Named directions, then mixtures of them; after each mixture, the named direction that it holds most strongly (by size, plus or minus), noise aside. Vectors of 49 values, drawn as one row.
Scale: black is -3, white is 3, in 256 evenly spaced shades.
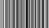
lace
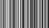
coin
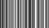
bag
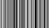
bag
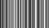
bag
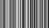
coin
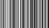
coin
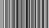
lace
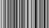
bag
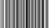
lace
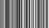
coin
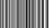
lace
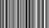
bag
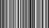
bag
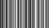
bag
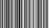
coin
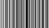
lace
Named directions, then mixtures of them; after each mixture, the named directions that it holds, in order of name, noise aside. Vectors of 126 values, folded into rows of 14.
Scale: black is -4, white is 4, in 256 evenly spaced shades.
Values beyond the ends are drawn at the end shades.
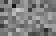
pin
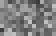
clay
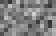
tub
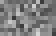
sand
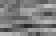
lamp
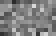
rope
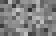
clay, pin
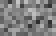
tub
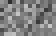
clay, sand, tub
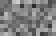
rope, tub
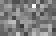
rope, sand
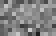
lamp, pin, rope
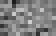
pin, rope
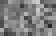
clay, tub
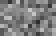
clay, tub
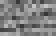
lamp, sand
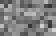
tub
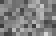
clay, rope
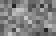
clay, pin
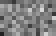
rope, tub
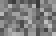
clay, rope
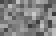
tub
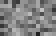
pin, rope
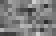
clay, lamp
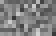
sand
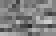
lamp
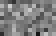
clay, rope, tub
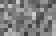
clay, tub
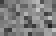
clay, lamp, tub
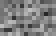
lamp, sand, tub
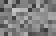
pin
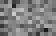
pin, rope
